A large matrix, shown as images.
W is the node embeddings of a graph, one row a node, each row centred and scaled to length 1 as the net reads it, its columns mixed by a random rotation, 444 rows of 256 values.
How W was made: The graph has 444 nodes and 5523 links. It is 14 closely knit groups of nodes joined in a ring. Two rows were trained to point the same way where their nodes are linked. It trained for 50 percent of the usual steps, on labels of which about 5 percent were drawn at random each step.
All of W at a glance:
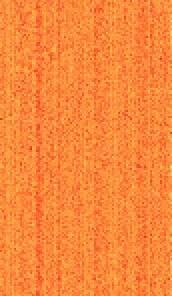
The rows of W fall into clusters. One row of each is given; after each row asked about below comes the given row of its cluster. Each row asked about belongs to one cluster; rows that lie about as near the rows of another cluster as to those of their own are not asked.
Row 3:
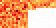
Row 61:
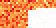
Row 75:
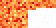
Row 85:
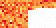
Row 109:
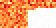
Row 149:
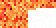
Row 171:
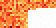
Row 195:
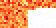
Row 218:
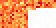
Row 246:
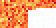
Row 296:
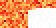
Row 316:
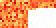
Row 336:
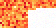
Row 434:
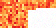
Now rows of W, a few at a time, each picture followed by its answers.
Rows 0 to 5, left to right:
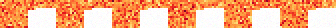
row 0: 85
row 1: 195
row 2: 61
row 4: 109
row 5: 296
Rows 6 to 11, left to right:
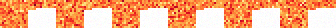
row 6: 296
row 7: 246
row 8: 109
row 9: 3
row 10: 336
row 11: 75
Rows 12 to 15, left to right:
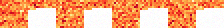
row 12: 296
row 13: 75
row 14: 171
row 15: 296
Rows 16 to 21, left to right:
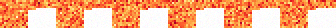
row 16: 296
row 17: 149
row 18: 149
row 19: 61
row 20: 3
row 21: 109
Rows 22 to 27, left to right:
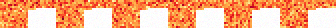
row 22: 149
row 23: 195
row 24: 85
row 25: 149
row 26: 195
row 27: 336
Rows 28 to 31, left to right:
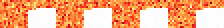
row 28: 246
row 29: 195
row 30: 85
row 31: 336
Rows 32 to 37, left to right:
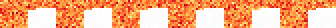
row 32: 195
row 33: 171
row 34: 434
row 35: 171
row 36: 149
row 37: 336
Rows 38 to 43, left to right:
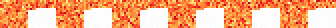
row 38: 434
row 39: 296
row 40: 246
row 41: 195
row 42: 75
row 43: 109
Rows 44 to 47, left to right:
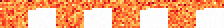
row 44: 61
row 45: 434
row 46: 85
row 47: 61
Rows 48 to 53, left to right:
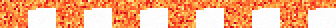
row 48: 246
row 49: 195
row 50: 296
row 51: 171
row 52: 85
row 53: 316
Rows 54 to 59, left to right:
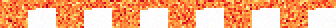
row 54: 434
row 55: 218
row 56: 61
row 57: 109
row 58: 434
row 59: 75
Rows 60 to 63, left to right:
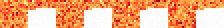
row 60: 195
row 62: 85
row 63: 336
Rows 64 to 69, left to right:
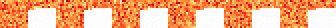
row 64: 85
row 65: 246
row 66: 246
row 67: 195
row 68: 3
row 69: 109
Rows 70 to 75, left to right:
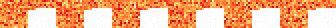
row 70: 109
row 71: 296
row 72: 336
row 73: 296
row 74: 75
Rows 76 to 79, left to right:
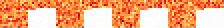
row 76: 75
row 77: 296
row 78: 434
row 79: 218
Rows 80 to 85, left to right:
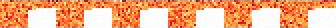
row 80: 246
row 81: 61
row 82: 246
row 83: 61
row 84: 109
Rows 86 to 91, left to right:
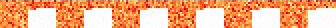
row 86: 218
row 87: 316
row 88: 316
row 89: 316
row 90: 75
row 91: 109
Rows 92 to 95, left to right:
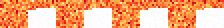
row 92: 434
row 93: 61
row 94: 109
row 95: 149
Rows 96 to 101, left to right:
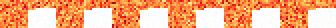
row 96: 3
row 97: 149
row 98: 171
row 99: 218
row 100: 149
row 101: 316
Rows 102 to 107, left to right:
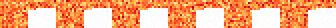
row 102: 218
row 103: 246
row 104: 316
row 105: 218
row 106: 75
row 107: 246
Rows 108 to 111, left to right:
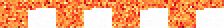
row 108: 75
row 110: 149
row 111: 336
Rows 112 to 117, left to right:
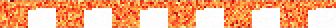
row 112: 246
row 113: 316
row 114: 195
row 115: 109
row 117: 246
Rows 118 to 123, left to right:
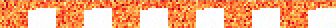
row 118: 336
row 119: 61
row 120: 149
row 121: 149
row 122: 75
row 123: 336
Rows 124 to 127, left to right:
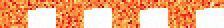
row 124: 109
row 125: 171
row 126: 109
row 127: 296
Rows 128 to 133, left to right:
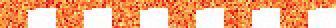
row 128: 434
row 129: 434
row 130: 75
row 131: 296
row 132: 61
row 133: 336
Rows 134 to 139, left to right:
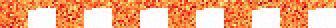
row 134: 171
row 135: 3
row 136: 296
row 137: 3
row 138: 85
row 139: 3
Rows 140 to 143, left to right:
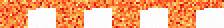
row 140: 195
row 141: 75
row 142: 75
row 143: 218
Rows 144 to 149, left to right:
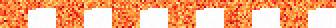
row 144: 296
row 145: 3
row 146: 171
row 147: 109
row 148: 61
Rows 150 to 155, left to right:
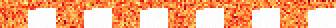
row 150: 195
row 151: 336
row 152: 195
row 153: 171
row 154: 171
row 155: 109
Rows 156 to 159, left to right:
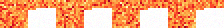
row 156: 171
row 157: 246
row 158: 109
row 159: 171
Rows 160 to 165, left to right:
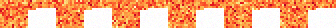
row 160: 195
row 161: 296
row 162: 336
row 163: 149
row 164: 218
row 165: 316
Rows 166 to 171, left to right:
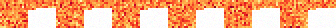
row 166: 336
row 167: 316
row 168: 246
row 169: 171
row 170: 3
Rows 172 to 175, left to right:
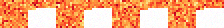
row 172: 296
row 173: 171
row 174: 246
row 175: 246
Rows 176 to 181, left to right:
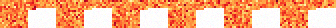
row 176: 316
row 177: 61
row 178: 61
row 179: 61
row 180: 434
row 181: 296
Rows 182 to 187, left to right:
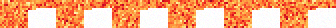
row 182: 246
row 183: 434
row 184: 149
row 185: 109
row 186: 171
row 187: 195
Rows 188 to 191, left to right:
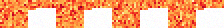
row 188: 195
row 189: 3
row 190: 336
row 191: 316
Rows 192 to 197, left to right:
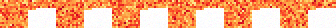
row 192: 195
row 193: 3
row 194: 336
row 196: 109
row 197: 296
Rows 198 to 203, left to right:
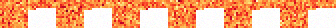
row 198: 218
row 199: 3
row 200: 218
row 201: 246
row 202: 195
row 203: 316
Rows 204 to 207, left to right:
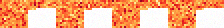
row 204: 296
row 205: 75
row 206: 61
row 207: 149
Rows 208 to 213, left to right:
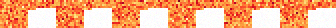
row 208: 434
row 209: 316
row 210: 195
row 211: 109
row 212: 195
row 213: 195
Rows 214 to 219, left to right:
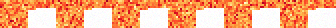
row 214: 434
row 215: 149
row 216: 434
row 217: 61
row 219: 149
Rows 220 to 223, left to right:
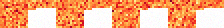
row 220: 3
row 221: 336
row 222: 316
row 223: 149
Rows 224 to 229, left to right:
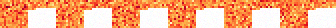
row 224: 3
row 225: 195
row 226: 3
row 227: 316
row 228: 109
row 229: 336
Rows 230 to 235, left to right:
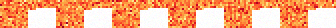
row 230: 75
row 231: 85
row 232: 61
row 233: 336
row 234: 316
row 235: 316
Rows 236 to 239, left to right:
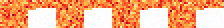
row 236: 195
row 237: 149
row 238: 434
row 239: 218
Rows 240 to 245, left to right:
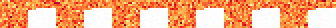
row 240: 246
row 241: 296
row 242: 218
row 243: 336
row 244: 246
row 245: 109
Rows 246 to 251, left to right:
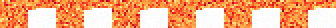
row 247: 85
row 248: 246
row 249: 85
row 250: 195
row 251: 85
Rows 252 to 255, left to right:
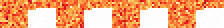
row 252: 195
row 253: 336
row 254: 61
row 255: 109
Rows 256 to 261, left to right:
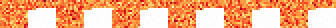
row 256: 109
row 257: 3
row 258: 61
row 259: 75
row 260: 316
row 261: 296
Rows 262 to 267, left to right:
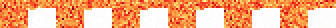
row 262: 316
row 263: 316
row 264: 195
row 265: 218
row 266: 316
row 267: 85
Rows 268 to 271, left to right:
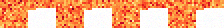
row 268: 149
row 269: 316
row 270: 218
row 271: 296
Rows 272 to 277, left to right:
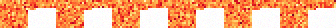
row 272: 316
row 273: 109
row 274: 434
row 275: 316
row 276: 109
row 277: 218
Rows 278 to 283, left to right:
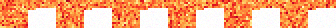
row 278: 336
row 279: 246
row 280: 195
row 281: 218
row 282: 171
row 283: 434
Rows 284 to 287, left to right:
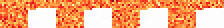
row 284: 316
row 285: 218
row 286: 61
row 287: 75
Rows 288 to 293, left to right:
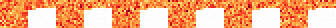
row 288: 336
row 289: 3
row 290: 3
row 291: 61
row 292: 3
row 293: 316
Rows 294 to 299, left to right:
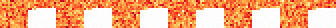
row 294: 246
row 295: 171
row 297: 195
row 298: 336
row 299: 246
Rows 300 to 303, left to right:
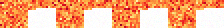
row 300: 171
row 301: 149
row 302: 316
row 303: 149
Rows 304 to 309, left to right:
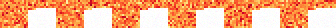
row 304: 109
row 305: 296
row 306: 171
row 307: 336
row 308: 3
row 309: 85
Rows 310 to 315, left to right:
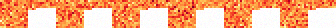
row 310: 336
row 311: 195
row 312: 218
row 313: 3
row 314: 171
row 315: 336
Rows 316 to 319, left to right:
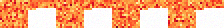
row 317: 149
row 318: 171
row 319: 75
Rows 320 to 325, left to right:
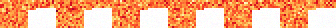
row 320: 434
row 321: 316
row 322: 246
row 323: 75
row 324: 218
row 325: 149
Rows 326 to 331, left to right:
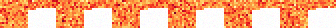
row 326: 195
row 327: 75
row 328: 246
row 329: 3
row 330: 296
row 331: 171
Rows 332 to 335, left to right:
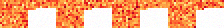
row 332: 336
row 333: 109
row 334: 3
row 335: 218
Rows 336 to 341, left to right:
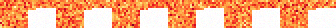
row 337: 171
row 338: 246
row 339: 336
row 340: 218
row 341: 3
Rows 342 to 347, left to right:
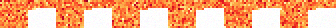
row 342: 61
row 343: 195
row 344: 75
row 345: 149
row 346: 296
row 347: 61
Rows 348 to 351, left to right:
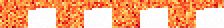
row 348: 316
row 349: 218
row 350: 336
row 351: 434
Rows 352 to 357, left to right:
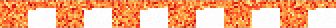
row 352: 218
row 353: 316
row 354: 336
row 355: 336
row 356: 195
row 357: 316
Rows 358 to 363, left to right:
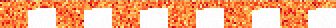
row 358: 61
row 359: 296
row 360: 434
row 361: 75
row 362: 85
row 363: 296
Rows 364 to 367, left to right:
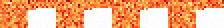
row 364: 109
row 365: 246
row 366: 246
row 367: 218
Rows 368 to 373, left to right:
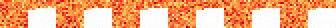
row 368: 336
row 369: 171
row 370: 336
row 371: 218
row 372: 296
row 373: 171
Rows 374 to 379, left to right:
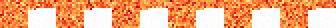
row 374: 218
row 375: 218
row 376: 3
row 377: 149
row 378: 171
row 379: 246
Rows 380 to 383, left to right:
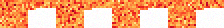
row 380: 336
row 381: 3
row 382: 195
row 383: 75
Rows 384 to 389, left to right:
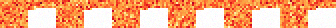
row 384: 85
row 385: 75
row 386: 316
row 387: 149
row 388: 336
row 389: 109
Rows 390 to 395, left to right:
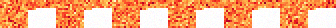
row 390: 434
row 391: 171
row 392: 85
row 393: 75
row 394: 85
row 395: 434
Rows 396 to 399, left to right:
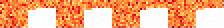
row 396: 171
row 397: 316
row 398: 85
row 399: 171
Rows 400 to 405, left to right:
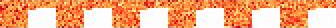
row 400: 3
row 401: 316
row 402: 296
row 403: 61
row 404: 336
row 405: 171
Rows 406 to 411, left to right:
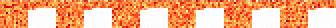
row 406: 3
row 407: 195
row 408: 336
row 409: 109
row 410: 195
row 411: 75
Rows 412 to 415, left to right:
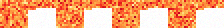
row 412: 195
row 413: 149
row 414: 75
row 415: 171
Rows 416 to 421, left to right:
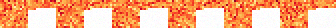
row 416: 149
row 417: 85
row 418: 85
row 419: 85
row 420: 246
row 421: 316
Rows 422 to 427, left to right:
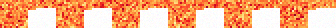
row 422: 171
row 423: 246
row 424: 149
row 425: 434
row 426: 434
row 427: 3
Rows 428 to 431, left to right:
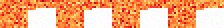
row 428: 109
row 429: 218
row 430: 434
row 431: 3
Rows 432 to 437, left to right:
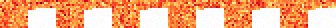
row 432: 85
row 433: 61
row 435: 218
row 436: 296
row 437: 336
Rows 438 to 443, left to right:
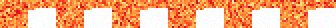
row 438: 3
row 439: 336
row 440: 246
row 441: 171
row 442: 246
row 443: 218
